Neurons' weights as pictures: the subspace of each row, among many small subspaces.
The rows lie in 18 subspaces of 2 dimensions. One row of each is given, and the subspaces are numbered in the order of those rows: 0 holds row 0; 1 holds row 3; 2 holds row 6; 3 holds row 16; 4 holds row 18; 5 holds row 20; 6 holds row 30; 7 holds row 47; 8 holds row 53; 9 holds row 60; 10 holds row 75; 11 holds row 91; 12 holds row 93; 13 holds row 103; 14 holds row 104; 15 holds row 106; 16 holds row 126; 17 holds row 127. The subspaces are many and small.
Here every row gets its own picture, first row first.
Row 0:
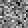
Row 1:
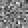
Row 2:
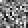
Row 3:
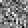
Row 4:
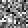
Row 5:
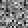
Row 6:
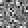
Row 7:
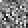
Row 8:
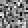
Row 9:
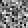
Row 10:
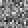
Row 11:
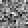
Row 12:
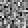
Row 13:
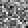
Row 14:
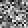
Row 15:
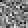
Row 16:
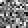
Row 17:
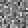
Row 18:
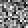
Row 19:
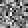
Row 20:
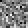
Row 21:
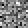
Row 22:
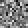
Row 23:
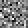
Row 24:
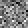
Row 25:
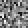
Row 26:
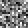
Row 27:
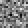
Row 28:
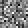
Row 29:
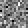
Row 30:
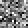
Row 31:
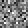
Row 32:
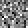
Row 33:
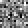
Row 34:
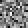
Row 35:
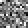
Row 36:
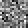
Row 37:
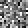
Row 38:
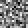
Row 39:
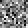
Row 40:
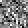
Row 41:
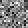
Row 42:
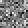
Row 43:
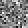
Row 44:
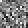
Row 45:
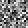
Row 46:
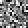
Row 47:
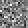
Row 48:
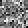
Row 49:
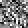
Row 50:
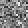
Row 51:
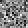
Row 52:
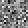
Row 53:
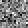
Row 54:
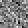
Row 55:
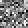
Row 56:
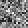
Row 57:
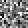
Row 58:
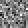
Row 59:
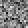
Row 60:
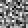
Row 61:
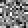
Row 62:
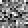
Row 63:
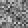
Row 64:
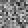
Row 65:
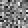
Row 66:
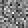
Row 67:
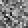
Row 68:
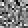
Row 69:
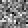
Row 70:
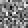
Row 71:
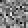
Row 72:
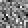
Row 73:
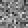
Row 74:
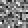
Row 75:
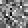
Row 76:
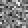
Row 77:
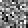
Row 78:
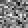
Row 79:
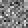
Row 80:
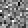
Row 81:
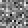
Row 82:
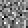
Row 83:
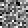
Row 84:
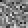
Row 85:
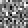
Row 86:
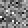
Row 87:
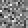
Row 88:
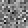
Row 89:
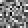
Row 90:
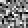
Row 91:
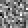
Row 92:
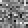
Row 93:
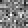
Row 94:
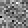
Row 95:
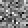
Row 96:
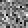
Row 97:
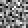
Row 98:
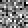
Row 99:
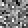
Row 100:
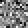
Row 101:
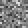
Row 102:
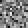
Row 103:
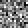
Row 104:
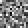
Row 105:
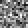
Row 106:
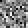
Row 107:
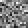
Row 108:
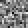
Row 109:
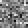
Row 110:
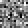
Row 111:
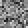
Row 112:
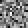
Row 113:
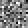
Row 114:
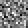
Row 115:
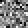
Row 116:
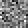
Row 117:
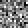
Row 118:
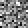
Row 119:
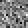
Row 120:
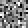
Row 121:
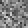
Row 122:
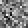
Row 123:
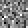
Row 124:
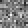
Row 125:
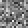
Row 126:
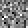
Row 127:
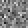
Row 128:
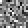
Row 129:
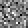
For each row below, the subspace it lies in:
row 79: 0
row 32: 16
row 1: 11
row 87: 7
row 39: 9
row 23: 7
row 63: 8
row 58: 11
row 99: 14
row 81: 13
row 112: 14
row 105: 0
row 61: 15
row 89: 14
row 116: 5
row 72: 3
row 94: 6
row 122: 10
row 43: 15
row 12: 16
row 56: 8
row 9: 14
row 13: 4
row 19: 10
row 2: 15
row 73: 6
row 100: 3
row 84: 5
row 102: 14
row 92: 6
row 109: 6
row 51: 9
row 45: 17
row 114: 11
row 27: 0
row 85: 4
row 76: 9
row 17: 16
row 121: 10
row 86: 6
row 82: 16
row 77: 5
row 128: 2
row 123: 16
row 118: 2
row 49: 1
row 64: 13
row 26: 2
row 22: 10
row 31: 17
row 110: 12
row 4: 8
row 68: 10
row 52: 17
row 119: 3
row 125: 13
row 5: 13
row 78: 0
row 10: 4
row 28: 7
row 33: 12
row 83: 2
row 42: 12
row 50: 0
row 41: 0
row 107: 5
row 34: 14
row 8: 11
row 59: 4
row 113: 11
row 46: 2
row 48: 4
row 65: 16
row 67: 10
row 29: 7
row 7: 15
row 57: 17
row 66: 7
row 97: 9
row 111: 4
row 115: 3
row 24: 12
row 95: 6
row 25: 17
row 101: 9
